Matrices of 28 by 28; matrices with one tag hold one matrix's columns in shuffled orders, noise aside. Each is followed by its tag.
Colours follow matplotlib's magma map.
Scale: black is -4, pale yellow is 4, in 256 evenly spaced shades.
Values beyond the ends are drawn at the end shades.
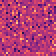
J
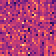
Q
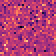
J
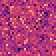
J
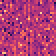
Q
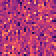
Q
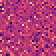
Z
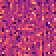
Q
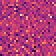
Z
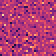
Z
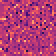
J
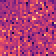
Q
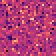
J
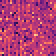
Q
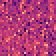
Q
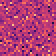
Z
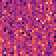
Q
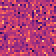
J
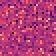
J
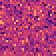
J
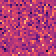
J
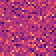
Z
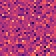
Z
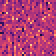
Q
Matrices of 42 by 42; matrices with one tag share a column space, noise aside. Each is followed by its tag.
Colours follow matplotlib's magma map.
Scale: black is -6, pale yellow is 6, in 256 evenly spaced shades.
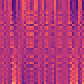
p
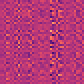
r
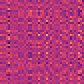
r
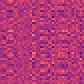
r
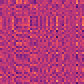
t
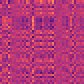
t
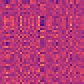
t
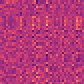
t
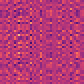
r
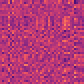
t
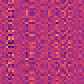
r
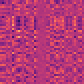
t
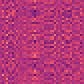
r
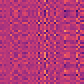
r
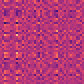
r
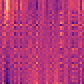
p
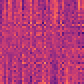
p
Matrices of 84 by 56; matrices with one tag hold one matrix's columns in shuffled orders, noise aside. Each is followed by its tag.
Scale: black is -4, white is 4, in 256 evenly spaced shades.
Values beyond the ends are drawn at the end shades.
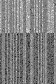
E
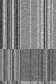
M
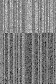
E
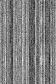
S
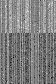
E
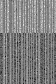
E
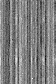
S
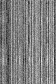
S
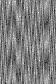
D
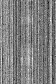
S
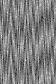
D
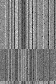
M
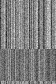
M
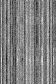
S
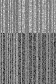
E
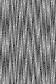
D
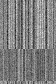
M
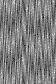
D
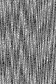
D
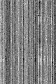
S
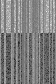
E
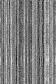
S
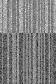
E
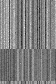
M
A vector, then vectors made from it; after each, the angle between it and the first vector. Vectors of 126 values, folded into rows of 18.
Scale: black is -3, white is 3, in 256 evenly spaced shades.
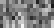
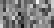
nearly opposite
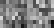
nearly opposite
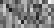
orthogonal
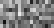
orthogonal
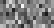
orthogonal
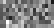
partly aligned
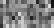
nearly parallel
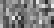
nearly opposite
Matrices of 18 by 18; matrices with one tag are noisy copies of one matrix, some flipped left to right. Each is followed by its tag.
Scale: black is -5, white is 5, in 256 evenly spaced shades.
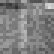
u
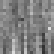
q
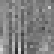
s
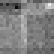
u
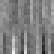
q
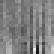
s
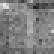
u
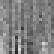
s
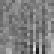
s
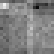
u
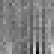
s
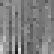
s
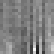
s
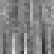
q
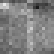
u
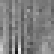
s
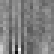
s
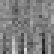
q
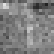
u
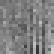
s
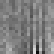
s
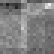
u
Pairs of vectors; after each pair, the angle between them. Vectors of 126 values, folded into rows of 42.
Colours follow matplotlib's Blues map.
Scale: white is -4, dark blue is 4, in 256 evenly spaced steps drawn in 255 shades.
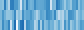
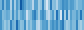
partly opposed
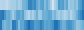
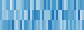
orthogonal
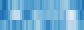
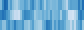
nearly parallel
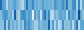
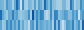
partly opposed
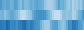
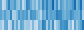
partly opposed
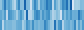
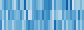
nearly parallel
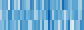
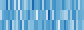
partly aligned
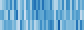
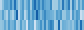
nearly parallel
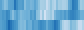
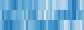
nearly parallel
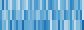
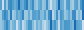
nearly opposite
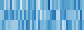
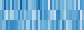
nearly opposite
